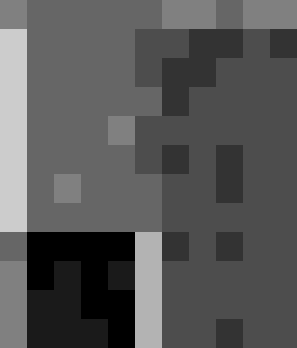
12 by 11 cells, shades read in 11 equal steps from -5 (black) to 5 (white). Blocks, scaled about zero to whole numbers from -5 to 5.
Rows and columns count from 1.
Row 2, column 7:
-2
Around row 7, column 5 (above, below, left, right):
-1 -1 -1 -1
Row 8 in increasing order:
-2 -2 -2 -2 -2 -1 -1 -1 -1 -1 3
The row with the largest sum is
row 1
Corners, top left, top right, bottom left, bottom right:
0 0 0 -2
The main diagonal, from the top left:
0 -1 -1 -1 0 -2 -2 -2 -3 -2 -2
